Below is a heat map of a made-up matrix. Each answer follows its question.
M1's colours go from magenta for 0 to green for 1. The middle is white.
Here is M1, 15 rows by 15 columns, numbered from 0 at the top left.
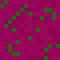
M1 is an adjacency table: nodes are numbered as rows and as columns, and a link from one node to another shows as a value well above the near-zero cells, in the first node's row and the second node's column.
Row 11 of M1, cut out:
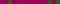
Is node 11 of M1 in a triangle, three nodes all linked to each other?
yes
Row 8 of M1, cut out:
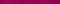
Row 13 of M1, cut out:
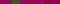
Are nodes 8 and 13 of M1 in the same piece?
no
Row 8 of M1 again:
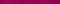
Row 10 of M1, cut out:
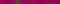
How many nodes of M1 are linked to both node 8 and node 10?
0
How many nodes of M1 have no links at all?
1
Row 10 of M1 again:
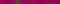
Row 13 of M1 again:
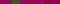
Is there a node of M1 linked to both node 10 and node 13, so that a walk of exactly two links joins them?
yes
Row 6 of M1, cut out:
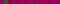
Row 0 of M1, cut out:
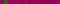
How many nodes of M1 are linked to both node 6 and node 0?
1
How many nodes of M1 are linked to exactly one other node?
6
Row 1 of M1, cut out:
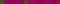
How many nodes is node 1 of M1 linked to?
2
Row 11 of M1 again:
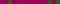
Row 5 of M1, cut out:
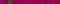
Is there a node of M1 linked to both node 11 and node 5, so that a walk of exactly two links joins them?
yes
